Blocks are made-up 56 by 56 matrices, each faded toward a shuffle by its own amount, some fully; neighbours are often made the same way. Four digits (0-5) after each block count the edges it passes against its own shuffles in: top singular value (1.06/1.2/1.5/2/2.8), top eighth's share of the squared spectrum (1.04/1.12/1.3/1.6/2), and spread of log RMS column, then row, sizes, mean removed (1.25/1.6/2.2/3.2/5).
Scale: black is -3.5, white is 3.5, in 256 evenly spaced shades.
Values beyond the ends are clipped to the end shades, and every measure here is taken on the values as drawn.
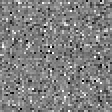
2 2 1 1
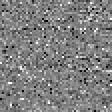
3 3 0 1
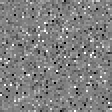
0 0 0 0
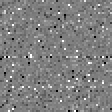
2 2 1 1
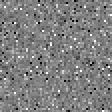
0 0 0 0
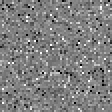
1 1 0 0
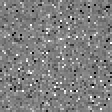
0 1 1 0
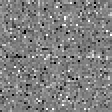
1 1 0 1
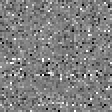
2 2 1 2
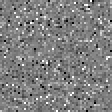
0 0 0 0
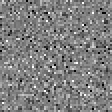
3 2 0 1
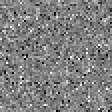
0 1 0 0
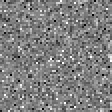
0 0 0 0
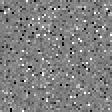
0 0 0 0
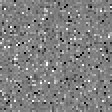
0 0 0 0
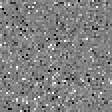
0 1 0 0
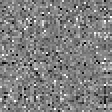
3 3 1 0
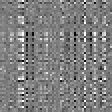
5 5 4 3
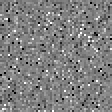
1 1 0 0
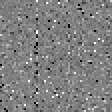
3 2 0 0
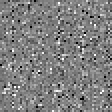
3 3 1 0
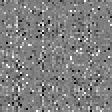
3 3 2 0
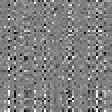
5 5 3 3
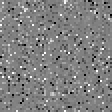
2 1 0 0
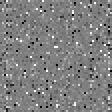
3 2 1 0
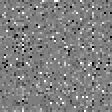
3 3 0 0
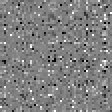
4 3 1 1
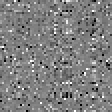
4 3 1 1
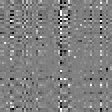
5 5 3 3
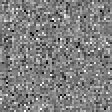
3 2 1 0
